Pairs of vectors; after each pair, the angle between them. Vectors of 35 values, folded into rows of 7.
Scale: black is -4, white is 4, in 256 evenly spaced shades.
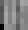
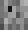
partly aligned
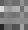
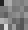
orthogonal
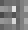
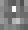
partly aligned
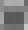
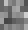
partly aligned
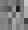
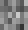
partly aligned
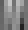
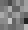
orthogonal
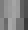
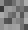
orthogonal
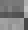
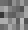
partly aligned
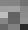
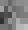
partly opposed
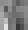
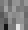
nearly opposite
